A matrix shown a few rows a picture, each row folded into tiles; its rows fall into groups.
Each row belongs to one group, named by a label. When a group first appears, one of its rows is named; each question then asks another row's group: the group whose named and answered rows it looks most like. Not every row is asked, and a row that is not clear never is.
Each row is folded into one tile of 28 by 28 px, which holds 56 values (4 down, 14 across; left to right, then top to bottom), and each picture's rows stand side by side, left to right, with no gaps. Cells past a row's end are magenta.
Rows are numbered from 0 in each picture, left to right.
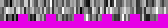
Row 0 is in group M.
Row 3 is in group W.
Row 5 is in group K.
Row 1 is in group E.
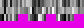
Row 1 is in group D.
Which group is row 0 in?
M
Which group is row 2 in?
K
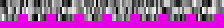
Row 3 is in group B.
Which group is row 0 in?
W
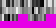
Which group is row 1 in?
D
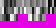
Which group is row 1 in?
W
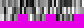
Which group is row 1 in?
W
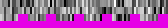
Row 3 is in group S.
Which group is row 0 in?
W
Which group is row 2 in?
M
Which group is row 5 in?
W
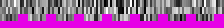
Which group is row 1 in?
W
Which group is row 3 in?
B
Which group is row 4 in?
E
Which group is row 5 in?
M
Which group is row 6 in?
M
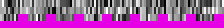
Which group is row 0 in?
D
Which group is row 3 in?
B
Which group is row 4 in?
M
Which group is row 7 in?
M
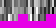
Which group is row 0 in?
E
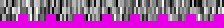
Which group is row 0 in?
K
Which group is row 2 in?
M
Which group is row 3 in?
M
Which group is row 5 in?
E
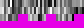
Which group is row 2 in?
S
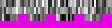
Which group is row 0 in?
K
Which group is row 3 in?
S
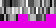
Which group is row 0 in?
M
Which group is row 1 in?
B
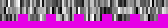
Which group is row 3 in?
S
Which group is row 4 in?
K
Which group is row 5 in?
B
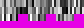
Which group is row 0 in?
S
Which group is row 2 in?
E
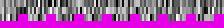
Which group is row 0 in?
S
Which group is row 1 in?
B
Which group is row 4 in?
M
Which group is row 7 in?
E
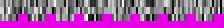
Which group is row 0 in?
S
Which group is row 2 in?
W
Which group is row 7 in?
E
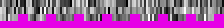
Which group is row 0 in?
E
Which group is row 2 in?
D
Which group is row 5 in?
S
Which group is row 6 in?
K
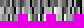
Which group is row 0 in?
W
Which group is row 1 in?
W
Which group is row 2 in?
E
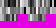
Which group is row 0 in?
D
